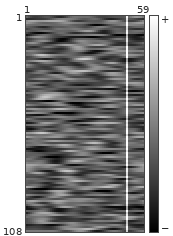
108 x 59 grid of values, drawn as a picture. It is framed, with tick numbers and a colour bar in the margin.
Grain: streaks across. Odd lines: column 51. Average level on the scale: 40%. Mirror symmetry: none. Slope: none.
